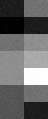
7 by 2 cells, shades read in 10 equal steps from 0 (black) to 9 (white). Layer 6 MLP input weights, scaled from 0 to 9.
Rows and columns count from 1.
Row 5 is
5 9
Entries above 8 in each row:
0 0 0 0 1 0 0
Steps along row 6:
up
